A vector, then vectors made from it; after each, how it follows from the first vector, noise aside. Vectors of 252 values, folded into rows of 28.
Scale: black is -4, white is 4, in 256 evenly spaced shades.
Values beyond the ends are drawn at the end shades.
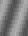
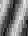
scaled up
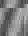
wrapped around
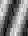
scaled up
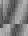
wrapped around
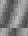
wrapped around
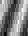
scaled up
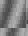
wrapped around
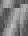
wrapped around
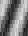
scaled up
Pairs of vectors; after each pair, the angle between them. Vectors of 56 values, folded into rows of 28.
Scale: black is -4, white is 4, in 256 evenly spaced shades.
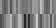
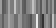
partly aligned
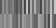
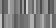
partly aligned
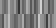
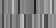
partly aligned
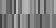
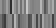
partly aligned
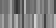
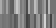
partly opposed
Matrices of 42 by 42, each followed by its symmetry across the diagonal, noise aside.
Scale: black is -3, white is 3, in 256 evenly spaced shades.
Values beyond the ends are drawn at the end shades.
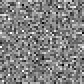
neither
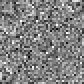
symmetric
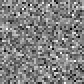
neither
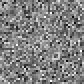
symmetric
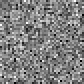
symmetric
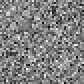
symmetric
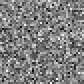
neither
